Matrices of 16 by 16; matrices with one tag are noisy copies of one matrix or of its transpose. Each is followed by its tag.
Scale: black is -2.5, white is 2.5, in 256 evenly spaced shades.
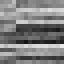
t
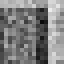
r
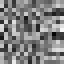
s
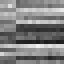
t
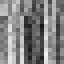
t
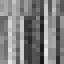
t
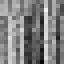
t
